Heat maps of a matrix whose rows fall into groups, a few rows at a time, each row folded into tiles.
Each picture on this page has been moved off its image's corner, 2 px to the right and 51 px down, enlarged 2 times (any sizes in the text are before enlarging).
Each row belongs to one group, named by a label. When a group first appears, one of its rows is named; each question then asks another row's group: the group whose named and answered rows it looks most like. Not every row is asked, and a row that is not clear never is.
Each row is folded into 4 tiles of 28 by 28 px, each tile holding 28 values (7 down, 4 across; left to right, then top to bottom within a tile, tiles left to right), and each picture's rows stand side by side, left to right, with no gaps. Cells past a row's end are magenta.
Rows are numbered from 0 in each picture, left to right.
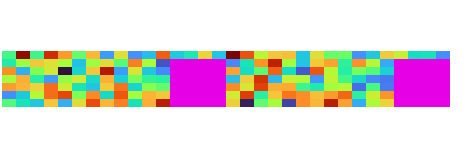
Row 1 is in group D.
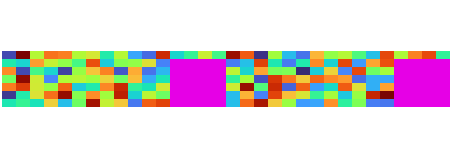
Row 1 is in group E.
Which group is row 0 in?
D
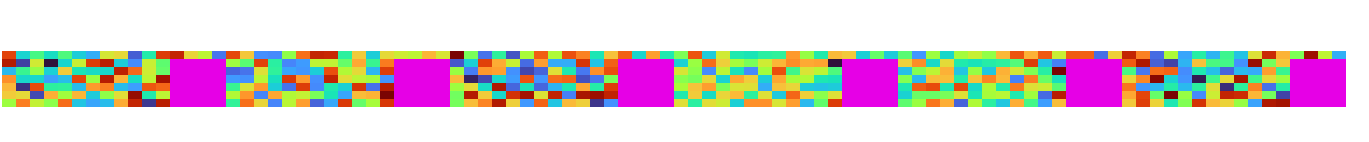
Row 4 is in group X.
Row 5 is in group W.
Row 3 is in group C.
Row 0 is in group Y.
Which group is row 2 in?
E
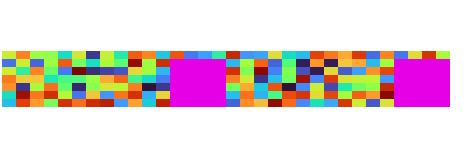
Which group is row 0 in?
W
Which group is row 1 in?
E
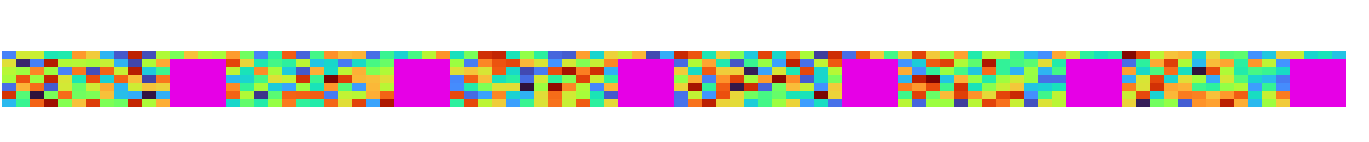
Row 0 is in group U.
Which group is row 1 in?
Y
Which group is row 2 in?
U
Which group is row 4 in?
D
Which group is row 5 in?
D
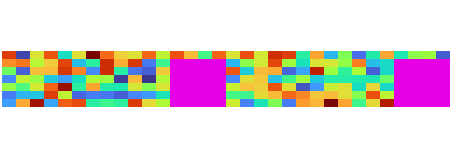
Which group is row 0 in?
X
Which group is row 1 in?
D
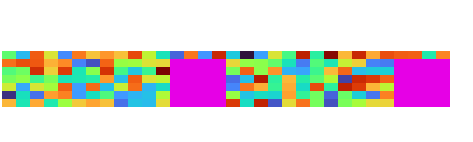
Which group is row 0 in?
X
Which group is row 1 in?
X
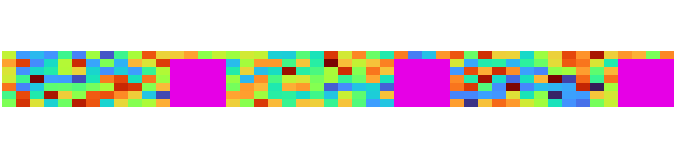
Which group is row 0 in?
W
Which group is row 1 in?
C
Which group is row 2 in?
X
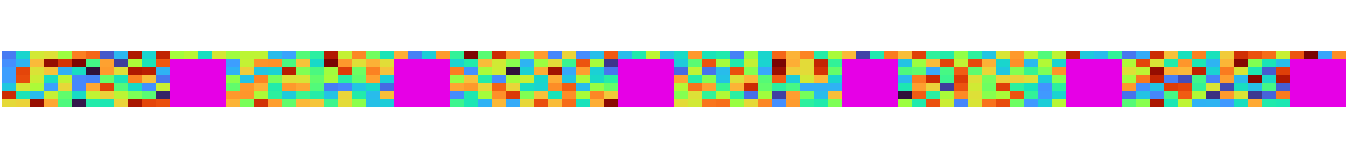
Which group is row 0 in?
U
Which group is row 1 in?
C
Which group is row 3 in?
C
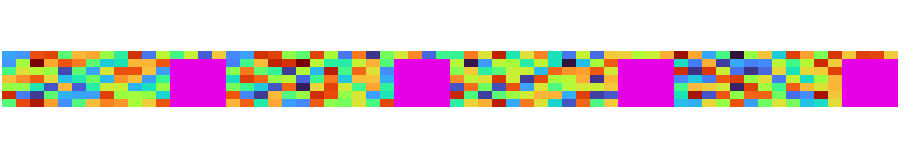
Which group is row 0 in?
U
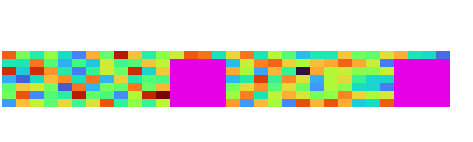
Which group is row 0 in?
E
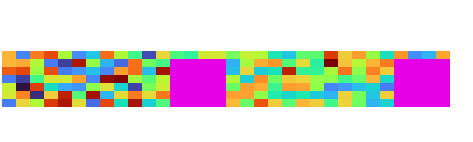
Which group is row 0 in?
Y
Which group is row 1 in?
C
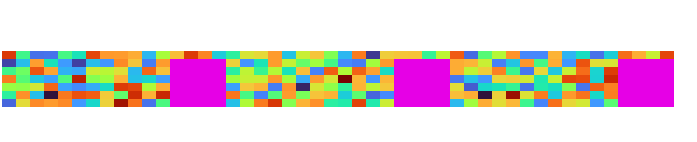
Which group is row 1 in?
U
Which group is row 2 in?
Y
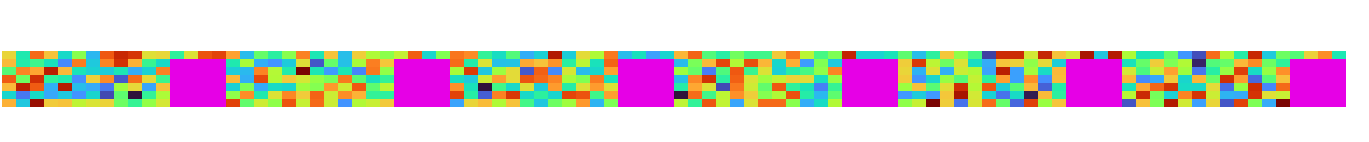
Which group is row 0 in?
X
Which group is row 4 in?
X
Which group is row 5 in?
E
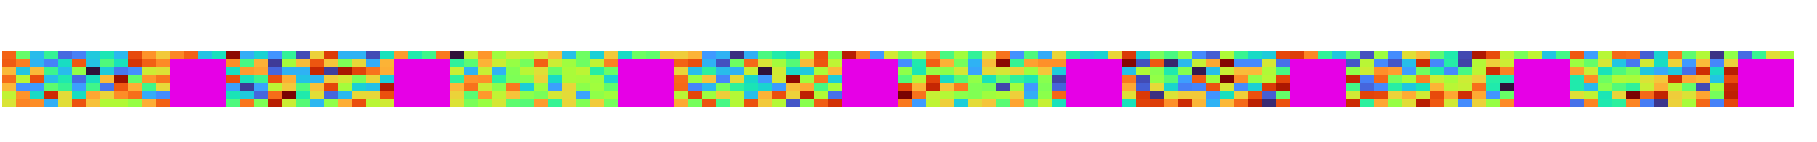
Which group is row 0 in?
W
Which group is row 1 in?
Y
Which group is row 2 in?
D
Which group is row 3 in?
W
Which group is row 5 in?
Y
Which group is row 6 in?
W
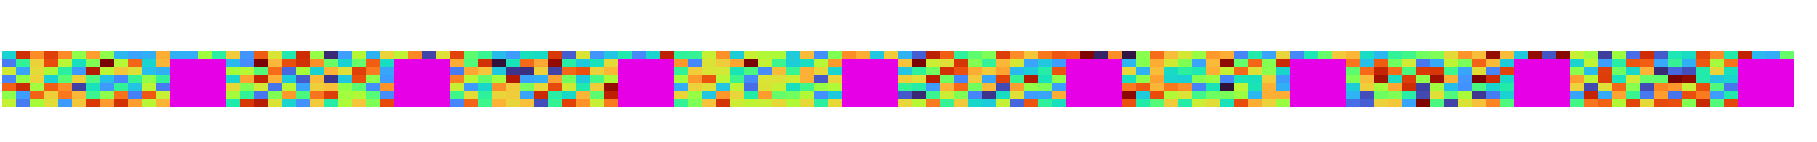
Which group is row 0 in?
D
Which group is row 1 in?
U
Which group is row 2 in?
Y
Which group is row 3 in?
U
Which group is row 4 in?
X
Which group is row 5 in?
D
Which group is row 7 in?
W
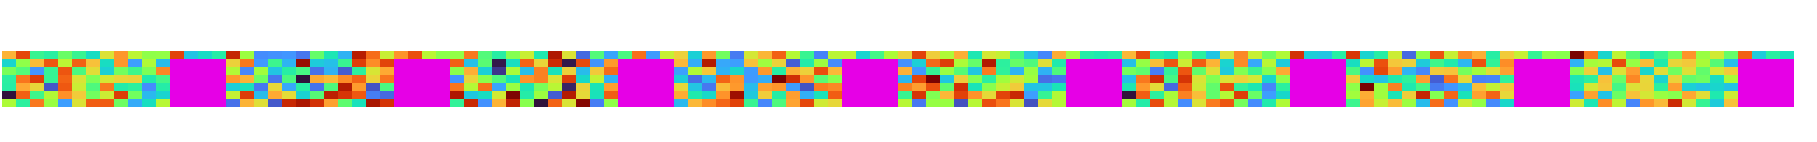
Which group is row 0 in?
C
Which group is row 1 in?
W
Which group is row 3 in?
Y
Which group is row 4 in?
D
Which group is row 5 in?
C
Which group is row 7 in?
C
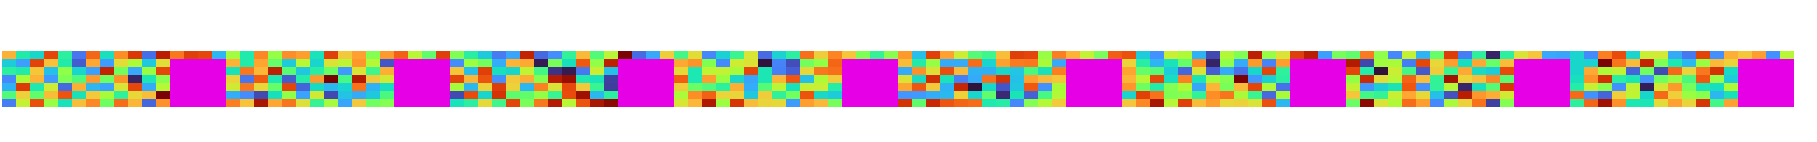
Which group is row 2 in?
W
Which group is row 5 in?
W
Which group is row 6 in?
Y
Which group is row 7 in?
U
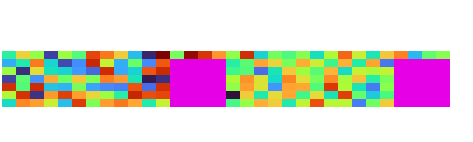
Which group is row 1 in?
C
